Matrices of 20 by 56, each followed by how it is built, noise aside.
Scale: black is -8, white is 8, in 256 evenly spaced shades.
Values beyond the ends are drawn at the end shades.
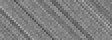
Toeplitz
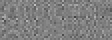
low rank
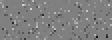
sparse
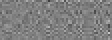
low rank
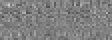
low rank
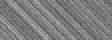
Toeplitz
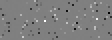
sparse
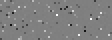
sparse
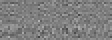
low rank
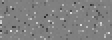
sparse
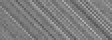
Toeplitz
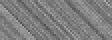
Toeplitz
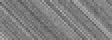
Toeplitz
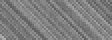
Toeplitz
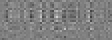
low rank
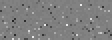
sparse
